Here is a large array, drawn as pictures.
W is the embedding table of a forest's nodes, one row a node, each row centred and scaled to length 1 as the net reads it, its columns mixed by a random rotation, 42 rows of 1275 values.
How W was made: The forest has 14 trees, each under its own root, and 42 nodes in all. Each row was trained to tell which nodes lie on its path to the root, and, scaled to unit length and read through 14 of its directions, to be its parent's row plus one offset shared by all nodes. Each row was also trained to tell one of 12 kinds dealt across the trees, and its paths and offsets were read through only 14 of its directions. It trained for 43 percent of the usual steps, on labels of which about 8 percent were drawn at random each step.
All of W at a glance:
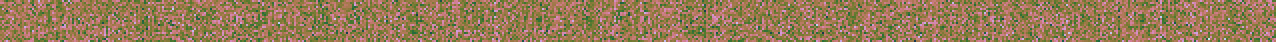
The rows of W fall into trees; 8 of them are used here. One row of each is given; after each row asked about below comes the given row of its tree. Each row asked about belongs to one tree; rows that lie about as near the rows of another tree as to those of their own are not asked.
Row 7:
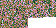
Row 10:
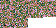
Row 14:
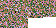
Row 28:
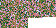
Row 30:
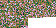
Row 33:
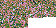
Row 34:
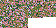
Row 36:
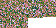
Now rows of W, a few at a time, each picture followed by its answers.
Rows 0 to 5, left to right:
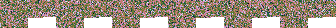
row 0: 30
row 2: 7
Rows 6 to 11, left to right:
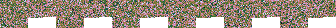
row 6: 28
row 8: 36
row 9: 14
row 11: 33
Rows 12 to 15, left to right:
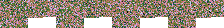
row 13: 34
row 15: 28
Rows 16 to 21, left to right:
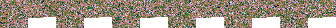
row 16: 33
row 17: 36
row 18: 28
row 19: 28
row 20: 30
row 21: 36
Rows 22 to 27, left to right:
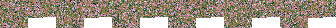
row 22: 36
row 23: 30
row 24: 34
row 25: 34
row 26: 10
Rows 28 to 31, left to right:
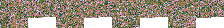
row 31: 14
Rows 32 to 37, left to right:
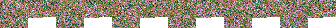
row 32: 33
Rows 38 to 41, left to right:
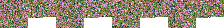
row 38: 14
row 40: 14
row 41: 34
